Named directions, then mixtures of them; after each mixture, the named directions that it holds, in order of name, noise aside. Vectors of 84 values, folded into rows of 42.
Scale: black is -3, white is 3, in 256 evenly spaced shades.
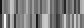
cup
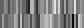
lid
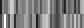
cup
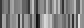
cup, lid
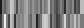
cup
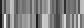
cup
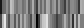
cup, lid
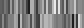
lid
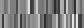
lid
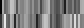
cup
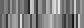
lid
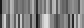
cup, lid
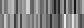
cup, lid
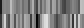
cup, lid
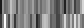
cup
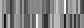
cup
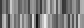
cup, lid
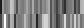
cup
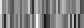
cup, lid
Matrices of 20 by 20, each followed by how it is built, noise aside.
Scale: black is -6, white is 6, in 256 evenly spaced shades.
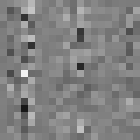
uneven columns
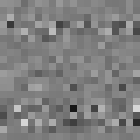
uneven rows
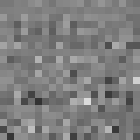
uneven rows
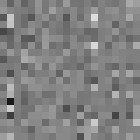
uneven columns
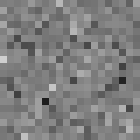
noise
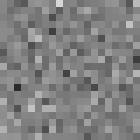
noise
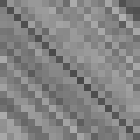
Toeplitz
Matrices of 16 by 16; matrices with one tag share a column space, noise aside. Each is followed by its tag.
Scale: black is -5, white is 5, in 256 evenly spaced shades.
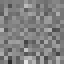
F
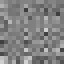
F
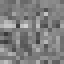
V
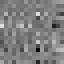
V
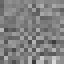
F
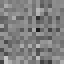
F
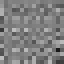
F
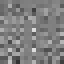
F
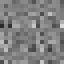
V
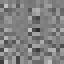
F
